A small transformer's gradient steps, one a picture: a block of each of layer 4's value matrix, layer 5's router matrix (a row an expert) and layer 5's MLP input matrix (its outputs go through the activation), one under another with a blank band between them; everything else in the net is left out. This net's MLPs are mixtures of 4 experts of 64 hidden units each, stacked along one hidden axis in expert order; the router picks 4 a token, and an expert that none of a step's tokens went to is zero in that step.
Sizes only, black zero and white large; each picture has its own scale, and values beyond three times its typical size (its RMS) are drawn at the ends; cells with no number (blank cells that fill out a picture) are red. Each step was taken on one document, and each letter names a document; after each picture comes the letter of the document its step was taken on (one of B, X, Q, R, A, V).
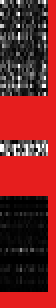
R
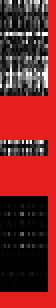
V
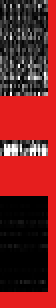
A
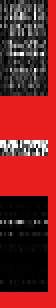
A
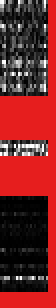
R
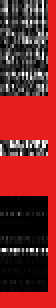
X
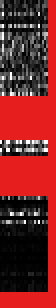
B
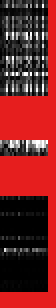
X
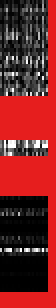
X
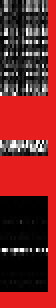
X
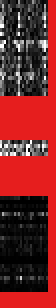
R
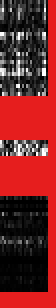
R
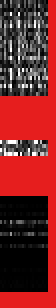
A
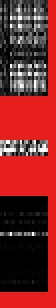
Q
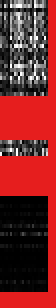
Q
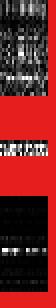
X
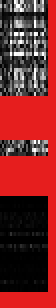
Q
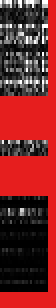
V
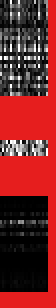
A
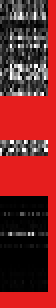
Q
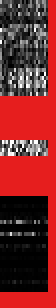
Q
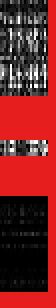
Q
